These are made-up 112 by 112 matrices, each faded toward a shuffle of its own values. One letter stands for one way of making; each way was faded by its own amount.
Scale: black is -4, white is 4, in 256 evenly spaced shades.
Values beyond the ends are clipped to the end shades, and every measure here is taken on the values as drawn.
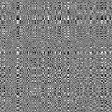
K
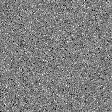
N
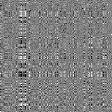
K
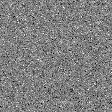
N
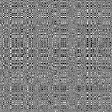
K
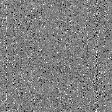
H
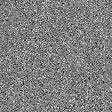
N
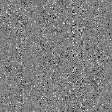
H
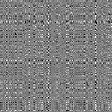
K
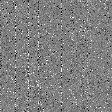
H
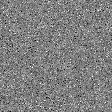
N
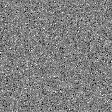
N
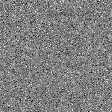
N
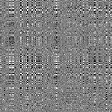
K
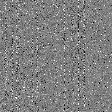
H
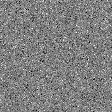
N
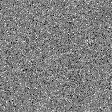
N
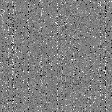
H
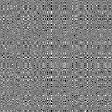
K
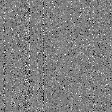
H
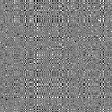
K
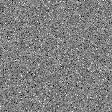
N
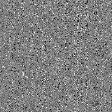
H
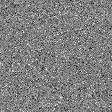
N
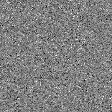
N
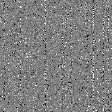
H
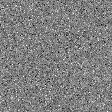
N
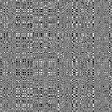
K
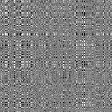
K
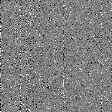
H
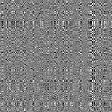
K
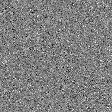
N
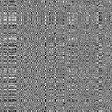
K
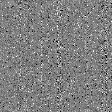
H
